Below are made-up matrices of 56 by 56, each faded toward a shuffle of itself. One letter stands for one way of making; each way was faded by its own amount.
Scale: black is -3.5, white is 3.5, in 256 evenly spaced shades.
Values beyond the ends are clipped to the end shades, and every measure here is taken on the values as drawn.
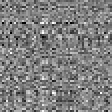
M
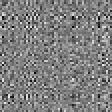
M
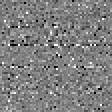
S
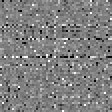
S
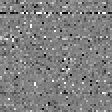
S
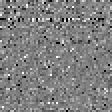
S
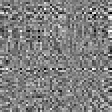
M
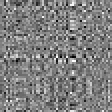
M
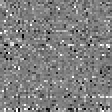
S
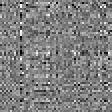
M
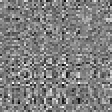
M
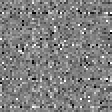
S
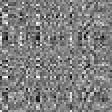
M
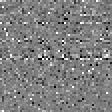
S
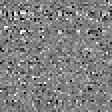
S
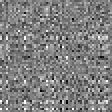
M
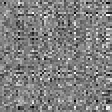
M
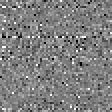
S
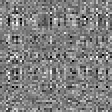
M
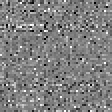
S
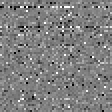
S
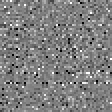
S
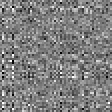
M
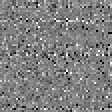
S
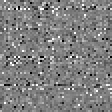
S
